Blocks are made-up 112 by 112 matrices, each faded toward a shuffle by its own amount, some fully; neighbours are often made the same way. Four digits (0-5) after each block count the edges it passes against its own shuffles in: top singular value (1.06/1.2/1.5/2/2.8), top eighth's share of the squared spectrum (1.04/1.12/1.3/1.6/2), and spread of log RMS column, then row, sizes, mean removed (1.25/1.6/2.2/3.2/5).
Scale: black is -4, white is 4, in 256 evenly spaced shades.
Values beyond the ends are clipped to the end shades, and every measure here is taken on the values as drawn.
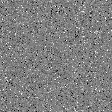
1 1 1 0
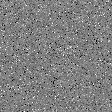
0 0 0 0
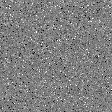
2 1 0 0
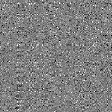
4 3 2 2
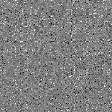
4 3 2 1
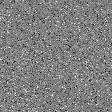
2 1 0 0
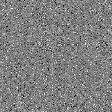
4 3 1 1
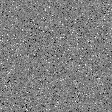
1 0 0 0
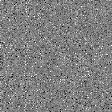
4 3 1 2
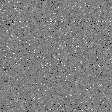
2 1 0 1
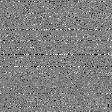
3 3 0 3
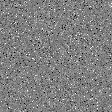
2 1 0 0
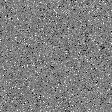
0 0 0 0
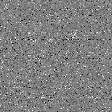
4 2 0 2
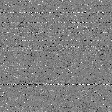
3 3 0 3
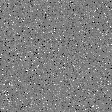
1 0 0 0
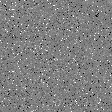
0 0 0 0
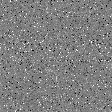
1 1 0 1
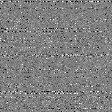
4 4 1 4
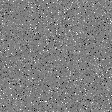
0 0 0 0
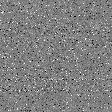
2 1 0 1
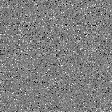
3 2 0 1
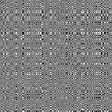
5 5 4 4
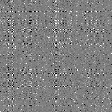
5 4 3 3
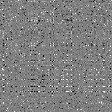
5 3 2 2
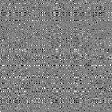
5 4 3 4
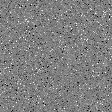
0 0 0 0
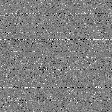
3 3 0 3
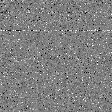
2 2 0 2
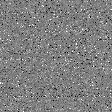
1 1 0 1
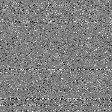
2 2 0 3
